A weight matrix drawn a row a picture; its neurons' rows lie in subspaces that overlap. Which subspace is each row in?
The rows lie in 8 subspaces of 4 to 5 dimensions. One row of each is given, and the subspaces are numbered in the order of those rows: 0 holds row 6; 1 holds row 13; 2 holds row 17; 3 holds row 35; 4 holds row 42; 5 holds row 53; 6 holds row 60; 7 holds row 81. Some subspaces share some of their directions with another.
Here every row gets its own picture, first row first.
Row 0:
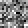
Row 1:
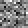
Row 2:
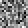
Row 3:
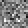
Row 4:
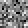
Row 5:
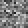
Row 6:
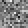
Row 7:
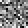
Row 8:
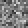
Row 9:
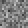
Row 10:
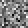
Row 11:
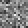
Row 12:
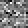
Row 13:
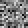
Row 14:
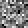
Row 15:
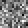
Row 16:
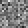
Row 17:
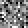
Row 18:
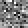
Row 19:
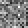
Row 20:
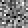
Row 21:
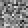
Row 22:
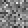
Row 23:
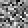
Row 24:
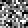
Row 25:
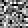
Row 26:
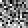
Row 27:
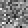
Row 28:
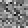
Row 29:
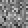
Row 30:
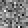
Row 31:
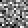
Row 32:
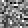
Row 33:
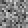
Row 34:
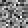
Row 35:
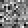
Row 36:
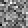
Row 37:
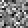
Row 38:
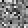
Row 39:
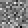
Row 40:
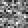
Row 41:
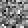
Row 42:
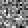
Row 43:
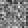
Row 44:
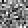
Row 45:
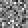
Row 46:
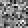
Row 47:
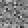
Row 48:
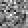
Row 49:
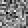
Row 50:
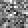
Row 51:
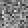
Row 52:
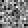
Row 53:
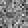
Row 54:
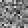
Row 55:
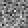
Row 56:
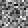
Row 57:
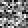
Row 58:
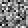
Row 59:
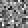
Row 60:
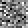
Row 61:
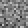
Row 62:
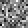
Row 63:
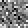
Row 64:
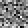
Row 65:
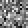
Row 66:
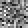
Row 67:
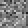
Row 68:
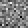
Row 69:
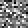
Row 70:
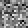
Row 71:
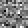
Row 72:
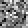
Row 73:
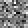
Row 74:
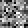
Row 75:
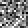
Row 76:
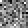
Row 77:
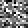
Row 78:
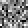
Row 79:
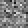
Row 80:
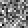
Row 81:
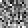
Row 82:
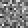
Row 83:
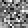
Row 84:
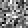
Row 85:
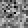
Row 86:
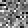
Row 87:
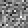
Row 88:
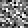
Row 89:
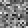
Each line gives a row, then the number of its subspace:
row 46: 2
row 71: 4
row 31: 7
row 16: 7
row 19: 2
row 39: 6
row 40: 6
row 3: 0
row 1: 3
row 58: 7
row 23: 0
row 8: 1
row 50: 7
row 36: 3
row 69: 1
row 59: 6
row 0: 1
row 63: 4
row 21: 2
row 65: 4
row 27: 6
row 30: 5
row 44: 4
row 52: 3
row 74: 1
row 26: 7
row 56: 3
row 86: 1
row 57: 6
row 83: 0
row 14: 4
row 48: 7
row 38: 4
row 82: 0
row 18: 0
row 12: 3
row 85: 7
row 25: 3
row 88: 0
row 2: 7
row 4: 1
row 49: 4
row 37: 0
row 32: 3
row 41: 4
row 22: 2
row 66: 6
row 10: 0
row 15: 5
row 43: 2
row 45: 6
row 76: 7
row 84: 6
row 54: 4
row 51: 2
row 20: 6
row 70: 2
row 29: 4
